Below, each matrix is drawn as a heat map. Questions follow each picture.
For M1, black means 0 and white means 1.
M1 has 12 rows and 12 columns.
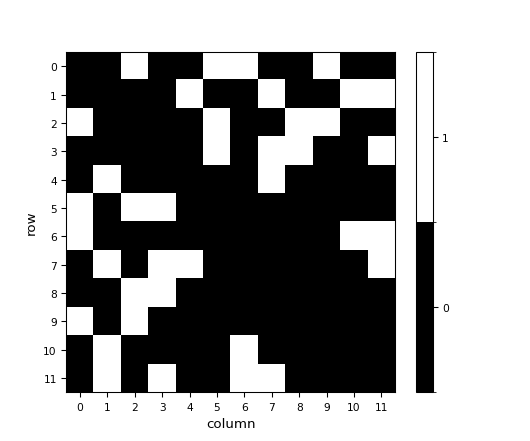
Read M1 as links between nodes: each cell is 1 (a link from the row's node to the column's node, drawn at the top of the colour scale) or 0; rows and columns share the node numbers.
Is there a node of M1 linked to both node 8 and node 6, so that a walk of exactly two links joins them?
no
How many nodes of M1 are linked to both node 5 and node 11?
1
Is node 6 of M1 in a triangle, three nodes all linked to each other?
no
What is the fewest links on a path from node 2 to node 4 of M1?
4
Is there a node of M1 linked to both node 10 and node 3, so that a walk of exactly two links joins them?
no
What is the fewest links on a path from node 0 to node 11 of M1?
2
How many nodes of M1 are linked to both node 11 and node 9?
0
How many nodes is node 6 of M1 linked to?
3
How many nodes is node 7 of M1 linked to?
4
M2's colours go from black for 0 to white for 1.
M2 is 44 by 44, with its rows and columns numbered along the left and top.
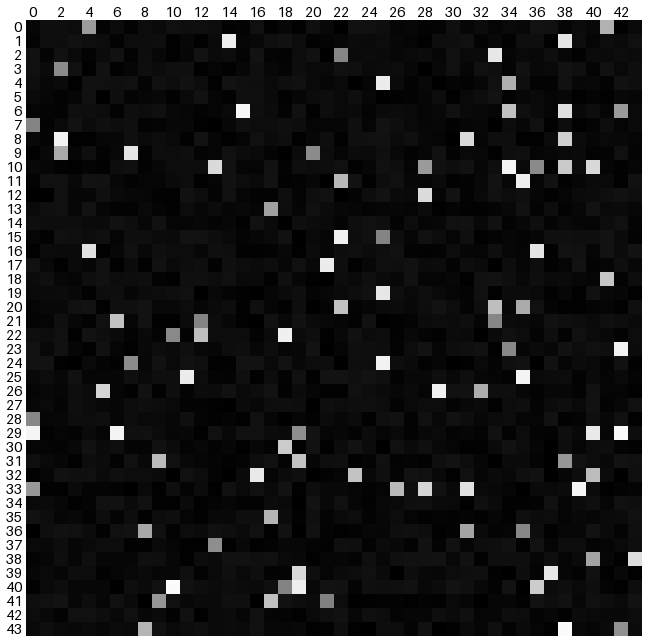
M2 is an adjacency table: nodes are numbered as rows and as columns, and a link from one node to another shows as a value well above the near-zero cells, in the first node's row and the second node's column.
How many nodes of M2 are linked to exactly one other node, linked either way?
4
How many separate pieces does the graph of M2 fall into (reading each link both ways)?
2
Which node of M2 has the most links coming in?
node 38
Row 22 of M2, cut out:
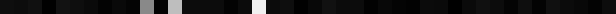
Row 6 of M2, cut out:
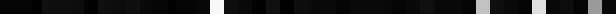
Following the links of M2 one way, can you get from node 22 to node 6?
yes
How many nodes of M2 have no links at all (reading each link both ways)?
1
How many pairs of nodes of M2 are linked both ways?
2
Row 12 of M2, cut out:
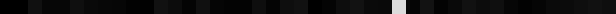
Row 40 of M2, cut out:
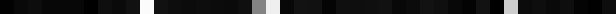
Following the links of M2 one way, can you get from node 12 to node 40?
yes
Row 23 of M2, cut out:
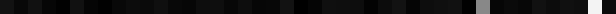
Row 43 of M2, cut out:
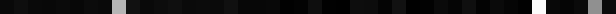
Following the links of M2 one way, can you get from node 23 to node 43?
no
